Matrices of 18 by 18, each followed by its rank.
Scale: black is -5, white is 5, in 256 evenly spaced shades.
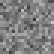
full rank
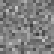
full rank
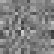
three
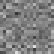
three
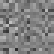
three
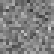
full rank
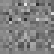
three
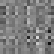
three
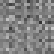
three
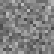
full rank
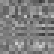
three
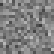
full rank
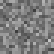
full rank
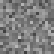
full rank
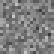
full rank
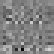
three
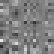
three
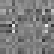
three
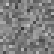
full rank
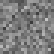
full rank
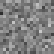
full rank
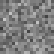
full rank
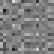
three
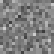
full rank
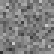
full rank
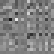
three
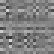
three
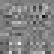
three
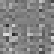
three
